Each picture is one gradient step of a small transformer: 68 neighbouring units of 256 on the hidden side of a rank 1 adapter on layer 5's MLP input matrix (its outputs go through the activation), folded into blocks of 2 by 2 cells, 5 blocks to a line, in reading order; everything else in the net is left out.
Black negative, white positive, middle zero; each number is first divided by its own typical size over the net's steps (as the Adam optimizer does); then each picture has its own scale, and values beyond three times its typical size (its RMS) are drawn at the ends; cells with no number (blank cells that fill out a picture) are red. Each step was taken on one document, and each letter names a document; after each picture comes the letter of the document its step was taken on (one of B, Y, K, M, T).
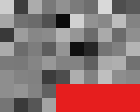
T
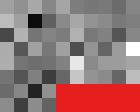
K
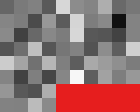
K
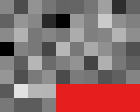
K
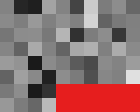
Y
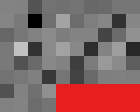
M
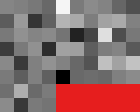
K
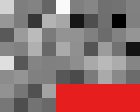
M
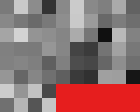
Y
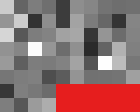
M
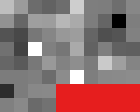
M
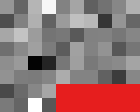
Y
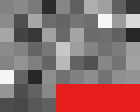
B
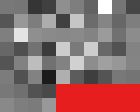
T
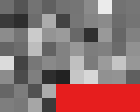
T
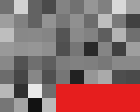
Y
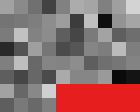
Y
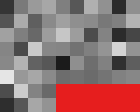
B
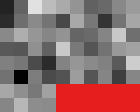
T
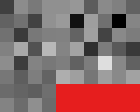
M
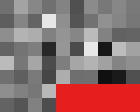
T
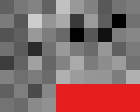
M
